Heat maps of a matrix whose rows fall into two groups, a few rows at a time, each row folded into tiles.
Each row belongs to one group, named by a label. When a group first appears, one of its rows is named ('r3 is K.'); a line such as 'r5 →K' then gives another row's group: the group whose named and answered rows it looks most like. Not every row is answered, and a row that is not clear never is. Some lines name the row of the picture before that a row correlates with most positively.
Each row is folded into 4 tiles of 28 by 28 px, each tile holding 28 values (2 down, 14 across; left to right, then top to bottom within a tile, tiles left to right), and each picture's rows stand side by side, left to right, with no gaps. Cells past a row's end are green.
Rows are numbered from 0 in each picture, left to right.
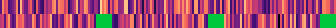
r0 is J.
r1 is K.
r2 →J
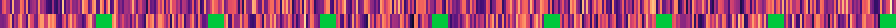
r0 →K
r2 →J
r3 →J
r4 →K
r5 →K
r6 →J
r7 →J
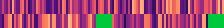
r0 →K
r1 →J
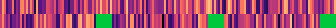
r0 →J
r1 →K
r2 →J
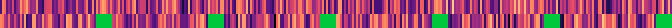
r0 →J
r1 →J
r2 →K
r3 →J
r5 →K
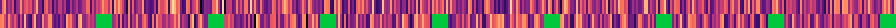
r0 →J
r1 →J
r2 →J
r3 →J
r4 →K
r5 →J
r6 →J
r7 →J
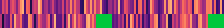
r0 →K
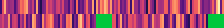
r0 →J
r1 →J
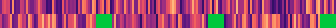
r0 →K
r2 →K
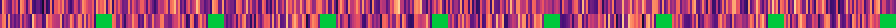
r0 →J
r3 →J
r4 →K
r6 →J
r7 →K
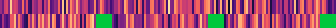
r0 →K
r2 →K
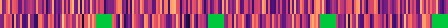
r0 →K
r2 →K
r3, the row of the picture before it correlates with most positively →2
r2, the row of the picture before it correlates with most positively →2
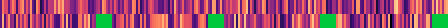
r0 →J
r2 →K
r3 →J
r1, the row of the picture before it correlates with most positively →3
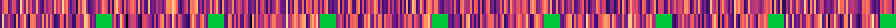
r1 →J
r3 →K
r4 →K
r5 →K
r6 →K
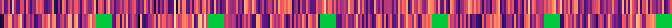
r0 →K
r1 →K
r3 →K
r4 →J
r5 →K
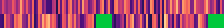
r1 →K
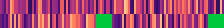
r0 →K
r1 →K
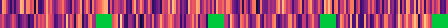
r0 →J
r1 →J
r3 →K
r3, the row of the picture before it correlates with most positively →0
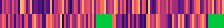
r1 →J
